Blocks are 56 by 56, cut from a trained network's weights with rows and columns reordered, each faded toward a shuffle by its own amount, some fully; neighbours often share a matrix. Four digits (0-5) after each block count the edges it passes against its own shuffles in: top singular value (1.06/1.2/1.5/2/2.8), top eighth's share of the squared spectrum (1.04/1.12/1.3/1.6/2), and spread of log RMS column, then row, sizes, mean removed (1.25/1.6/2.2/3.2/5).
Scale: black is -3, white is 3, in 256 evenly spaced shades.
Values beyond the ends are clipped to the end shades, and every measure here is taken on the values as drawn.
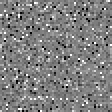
0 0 0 0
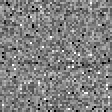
0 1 0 0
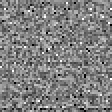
2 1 0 0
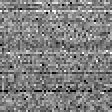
4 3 0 2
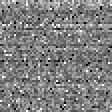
3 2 0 1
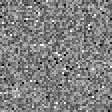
0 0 0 0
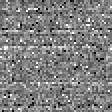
3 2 0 1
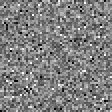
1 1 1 0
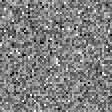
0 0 0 0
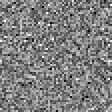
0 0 0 0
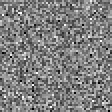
1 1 0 0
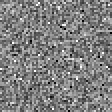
1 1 0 0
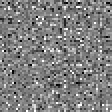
3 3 1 2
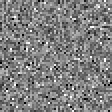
1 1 0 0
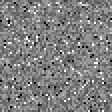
0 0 0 1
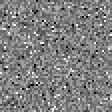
0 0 0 0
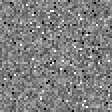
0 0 0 0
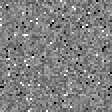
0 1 0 0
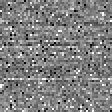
2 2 0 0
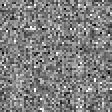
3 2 0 1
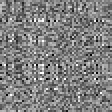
4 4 1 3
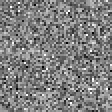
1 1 0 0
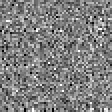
3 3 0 1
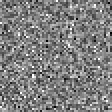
2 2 0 1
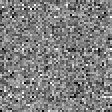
3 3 0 2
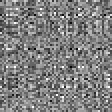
4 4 1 3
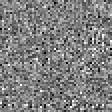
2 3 0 1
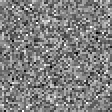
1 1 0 0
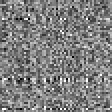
4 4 1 2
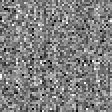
2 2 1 0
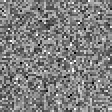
1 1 0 0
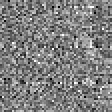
3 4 0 2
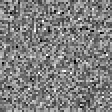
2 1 0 1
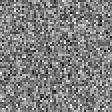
2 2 1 1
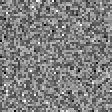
0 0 0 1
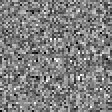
3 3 0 2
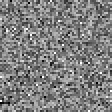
1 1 0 1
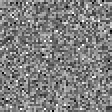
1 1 0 0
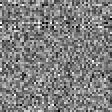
3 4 0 2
